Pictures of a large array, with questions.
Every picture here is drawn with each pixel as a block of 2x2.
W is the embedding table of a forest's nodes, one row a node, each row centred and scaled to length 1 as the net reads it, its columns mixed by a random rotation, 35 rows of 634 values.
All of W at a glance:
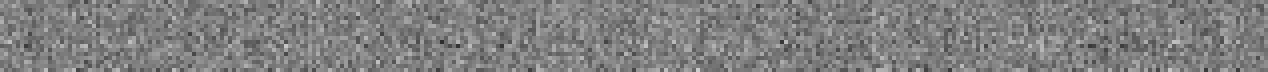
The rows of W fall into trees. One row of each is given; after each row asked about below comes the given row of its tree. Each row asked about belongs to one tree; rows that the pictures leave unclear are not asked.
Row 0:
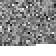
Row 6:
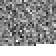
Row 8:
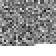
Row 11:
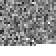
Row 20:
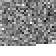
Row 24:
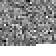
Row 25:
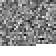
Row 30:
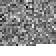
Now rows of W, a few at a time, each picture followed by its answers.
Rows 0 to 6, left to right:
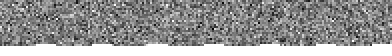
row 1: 30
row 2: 8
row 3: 25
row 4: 20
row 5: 24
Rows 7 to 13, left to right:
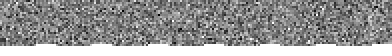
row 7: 24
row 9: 11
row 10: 25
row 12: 0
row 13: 6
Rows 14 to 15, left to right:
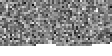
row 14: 11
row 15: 6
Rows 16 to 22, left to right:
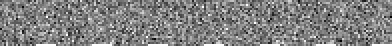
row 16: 24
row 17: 6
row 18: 25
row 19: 20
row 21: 20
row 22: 24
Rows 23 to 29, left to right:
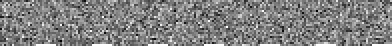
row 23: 24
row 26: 20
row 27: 30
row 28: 8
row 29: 25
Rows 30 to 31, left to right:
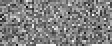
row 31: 0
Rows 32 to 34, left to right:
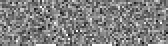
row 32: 0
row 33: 6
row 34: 11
